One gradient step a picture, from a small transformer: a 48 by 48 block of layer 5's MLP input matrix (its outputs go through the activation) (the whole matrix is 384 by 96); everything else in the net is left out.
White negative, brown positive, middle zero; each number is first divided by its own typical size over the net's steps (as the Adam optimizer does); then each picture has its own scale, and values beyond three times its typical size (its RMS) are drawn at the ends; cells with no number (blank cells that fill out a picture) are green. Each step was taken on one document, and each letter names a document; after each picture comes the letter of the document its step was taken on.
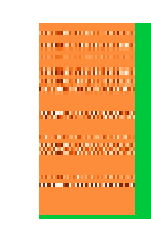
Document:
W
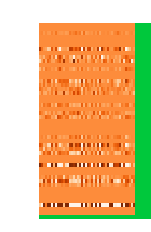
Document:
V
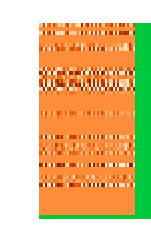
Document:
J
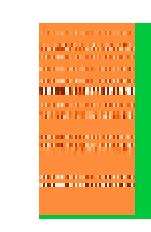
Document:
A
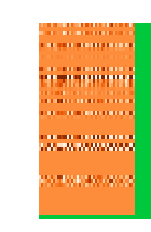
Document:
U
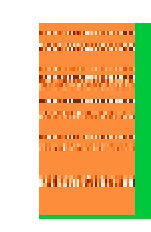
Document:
U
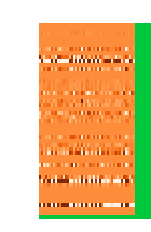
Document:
V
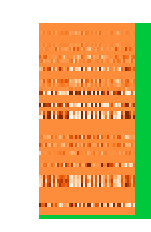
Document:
V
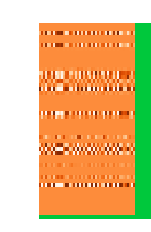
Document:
W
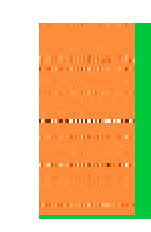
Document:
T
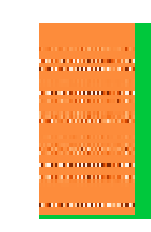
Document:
T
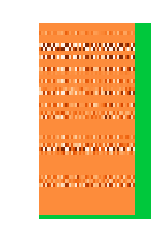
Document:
A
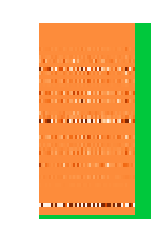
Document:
T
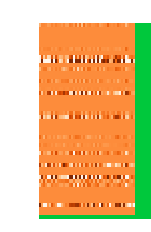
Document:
V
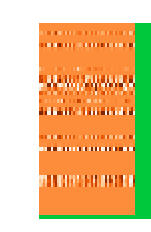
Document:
U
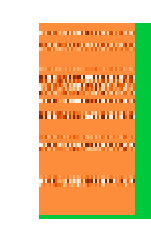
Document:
U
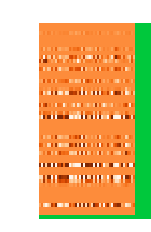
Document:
V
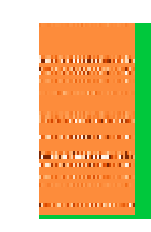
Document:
T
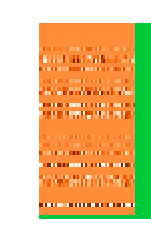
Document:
V
